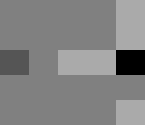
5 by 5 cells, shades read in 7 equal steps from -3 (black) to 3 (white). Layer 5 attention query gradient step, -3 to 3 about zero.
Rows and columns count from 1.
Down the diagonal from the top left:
0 0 1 0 1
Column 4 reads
0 0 1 0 0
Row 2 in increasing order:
0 0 0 0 1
